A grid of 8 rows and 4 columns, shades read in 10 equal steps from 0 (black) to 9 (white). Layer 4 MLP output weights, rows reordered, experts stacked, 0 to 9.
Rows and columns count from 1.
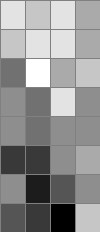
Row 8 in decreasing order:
7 3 2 0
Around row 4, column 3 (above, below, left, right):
6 5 4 5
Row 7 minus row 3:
1 -8 -3 -2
